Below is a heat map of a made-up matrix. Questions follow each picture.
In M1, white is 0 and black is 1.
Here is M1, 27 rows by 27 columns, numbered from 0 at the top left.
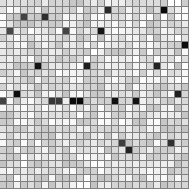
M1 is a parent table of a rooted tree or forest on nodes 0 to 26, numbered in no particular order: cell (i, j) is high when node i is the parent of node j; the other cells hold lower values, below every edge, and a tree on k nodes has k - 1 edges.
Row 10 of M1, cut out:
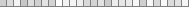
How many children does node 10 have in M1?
0
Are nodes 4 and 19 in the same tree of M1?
yes
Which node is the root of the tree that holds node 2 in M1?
13
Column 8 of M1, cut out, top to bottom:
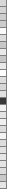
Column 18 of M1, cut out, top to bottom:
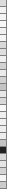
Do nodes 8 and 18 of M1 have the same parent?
no
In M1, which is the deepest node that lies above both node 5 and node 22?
9
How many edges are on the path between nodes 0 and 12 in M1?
4
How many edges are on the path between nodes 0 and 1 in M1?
3
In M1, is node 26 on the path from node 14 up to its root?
no
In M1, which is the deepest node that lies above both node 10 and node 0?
14
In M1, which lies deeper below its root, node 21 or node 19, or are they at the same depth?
node 19
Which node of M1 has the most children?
14
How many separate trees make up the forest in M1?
4
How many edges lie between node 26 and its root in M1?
3
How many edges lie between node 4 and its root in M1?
0
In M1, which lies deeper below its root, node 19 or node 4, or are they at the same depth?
node 19
